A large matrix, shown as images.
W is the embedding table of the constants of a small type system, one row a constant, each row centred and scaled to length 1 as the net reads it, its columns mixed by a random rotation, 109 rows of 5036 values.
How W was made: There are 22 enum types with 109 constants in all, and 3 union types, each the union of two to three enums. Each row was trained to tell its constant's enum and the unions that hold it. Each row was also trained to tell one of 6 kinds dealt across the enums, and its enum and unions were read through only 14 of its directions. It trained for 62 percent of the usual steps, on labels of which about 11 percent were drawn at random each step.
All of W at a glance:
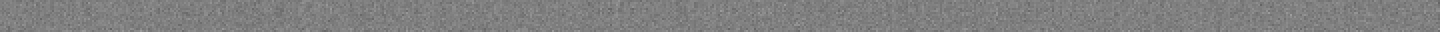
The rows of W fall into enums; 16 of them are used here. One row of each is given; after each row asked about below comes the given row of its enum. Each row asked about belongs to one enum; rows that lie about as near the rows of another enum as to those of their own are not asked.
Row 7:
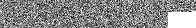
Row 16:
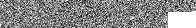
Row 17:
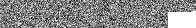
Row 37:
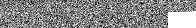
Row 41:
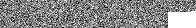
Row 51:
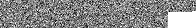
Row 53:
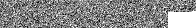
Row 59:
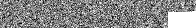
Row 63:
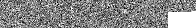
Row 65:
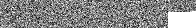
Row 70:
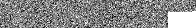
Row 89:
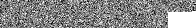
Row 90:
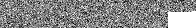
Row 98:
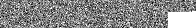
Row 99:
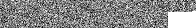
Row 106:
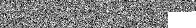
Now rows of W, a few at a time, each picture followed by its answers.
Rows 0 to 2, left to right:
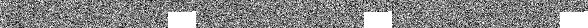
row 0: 65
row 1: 7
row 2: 51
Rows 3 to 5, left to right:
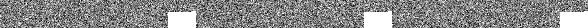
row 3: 17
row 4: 7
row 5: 51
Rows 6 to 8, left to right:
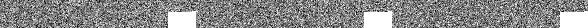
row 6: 89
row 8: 59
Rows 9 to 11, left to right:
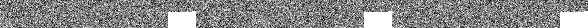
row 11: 65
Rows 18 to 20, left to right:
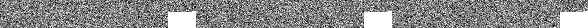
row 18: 53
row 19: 65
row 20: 90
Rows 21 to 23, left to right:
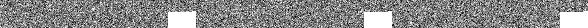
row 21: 65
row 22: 53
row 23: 17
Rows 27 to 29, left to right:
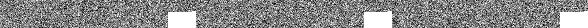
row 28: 41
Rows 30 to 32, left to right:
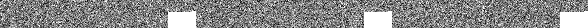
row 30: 89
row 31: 89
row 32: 53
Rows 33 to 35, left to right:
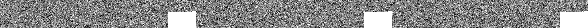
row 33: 70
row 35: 59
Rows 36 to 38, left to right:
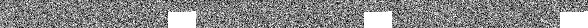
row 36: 90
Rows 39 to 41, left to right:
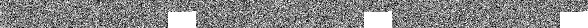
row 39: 65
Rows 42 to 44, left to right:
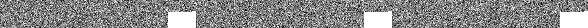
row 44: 51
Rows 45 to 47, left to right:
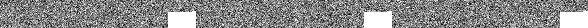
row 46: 106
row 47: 41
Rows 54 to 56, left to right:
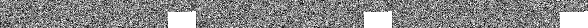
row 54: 70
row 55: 70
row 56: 70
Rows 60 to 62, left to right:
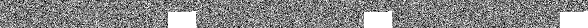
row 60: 89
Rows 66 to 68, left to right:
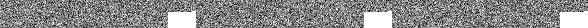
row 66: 17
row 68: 17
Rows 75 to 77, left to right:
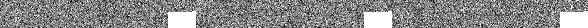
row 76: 70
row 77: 51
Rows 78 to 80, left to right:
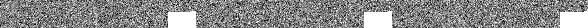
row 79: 53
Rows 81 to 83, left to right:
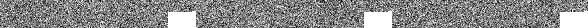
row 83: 7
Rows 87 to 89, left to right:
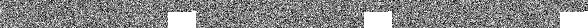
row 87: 7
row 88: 53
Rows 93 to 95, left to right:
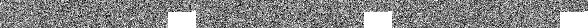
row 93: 16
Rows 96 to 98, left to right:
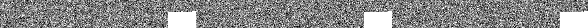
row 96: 106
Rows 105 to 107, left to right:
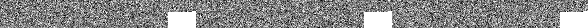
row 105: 7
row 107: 17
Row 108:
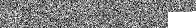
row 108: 51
